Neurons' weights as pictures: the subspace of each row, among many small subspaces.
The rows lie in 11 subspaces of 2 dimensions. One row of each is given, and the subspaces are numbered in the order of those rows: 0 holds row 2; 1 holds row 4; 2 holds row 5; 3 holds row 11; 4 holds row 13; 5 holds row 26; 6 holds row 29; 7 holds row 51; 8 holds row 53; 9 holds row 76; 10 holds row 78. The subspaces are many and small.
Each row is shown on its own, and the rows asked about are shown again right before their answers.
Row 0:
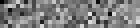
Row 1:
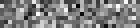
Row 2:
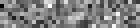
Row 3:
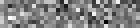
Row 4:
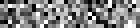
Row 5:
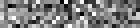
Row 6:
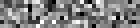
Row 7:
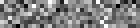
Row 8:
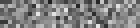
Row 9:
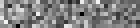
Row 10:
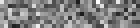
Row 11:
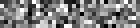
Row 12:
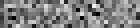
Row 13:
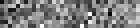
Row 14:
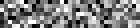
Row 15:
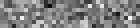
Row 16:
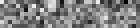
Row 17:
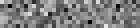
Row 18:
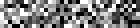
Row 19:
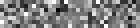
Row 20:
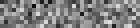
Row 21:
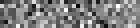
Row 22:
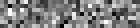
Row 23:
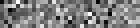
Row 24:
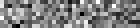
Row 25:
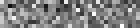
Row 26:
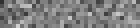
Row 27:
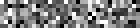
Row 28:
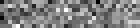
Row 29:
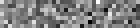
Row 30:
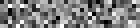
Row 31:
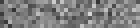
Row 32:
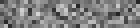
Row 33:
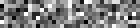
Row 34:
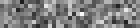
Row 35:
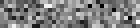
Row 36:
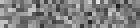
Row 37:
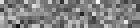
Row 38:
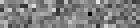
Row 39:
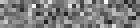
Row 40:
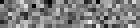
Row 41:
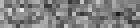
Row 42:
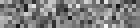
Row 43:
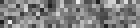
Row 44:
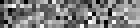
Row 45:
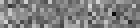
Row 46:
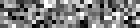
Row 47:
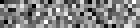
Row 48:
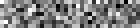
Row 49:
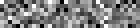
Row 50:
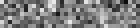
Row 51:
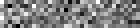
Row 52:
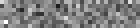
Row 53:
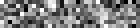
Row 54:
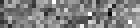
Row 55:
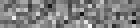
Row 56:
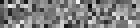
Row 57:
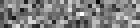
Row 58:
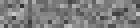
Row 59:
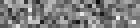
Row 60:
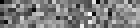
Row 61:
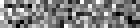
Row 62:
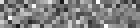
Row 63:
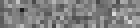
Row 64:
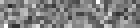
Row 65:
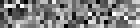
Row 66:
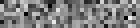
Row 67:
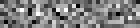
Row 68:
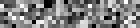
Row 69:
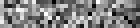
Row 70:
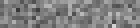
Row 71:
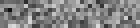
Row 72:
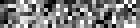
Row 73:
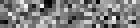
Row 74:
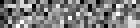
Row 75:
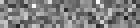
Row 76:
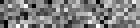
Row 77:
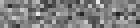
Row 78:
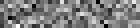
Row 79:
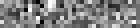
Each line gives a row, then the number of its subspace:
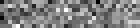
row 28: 7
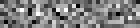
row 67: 6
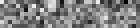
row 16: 8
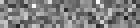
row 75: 9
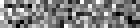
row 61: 5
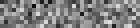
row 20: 1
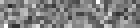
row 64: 9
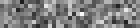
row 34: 5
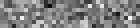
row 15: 0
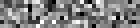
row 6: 8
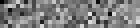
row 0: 4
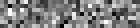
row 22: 1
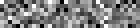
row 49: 10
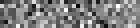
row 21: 3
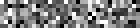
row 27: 1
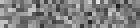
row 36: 4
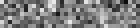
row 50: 8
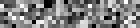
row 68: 0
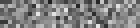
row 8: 3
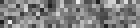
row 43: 8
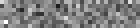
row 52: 4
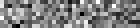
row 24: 7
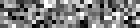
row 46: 0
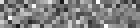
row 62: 10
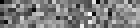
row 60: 4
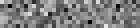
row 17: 7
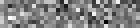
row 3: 2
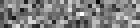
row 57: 10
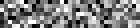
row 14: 10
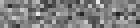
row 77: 9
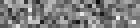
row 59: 8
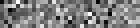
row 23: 4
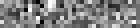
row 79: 8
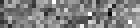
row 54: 6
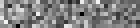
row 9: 7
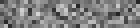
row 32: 6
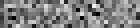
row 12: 2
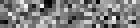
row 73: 9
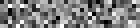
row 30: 1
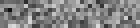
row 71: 0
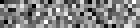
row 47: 1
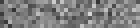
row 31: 6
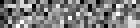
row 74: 5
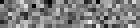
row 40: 9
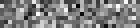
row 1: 3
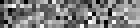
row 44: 4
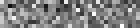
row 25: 2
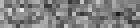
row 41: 5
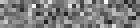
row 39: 1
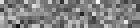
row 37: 10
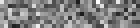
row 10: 9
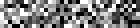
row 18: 7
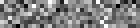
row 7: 10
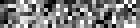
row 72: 5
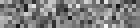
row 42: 7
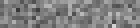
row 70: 5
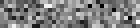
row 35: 0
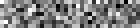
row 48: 4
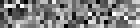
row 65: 4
